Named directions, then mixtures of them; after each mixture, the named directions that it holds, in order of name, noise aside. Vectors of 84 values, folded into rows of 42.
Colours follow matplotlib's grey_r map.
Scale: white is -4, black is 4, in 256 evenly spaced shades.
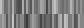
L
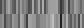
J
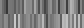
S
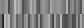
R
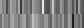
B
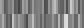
J, L, S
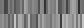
J, S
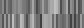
J, L, R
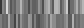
B, J, S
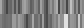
L, S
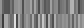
R, S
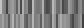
B, L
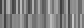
B, J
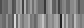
J, L, S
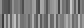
L, R, S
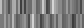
B, L, R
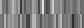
B, L, R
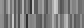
J, L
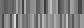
J, R, S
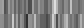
J, L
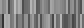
R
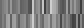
B, J, R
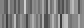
J, L, S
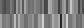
J, S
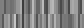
J, R, S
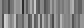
R, S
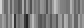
L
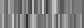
B, J, L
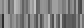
R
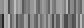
R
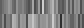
B, J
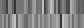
B, J, S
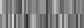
L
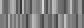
B, L
